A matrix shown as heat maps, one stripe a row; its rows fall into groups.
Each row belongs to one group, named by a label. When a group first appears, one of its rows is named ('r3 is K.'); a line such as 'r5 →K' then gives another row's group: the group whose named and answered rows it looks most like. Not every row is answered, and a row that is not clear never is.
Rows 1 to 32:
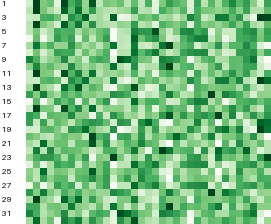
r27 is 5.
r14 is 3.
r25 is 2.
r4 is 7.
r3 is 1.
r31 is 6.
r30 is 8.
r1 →7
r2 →7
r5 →5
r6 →5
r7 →8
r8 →5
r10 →8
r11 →7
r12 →1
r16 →7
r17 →8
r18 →2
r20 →6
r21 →2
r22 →8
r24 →5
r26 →2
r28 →3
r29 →7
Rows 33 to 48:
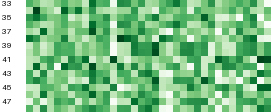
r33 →6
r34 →7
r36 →6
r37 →2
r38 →6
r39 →5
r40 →5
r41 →1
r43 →2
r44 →6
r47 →5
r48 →2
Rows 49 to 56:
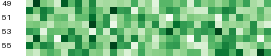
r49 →7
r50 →3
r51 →2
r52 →6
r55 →3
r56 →1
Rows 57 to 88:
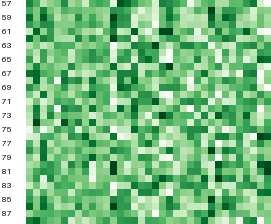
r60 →3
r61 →8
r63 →5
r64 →2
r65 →2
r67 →6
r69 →6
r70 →2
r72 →7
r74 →7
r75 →5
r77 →2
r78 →3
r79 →2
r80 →1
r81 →1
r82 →8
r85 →3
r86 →3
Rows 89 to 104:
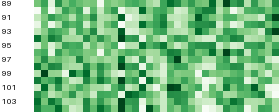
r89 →8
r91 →1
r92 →5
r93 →1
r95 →5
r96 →8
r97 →8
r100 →3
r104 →3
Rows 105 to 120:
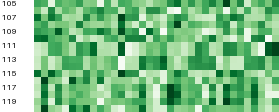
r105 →8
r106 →2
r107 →3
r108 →8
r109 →3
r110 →6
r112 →1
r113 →5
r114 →5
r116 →7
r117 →8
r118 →8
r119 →8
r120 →7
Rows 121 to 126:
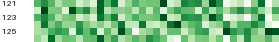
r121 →6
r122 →7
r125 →1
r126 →2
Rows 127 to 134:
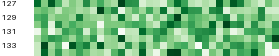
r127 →3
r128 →6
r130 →8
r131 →5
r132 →1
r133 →7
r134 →8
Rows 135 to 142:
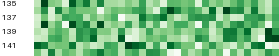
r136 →8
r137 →5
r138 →7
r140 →1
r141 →6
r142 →2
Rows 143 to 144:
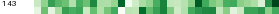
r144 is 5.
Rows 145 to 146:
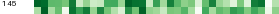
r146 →7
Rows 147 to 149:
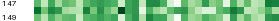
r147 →2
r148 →3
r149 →2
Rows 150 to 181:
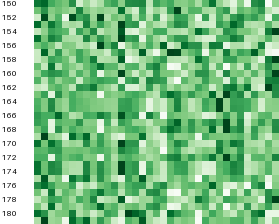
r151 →8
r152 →7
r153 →3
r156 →6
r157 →8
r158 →1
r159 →2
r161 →2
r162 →1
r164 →3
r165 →3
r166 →3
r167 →8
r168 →8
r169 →7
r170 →3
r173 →3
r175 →7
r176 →6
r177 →2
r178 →1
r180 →6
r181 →7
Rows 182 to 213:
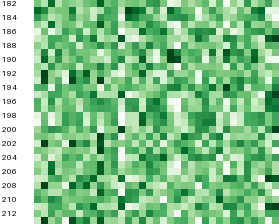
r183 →6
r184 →6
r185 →2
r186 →5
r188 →2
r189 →8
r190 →8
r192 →7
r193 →7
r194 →8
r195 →1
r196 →2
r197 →2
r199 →5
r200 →1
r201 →6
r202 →7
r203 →6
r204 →5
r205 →2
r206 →2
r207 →1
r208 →7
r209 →6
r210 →3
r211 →1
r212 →2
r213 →7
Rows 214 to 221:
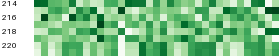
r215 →1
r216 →7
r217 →6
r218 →1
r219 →6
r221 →5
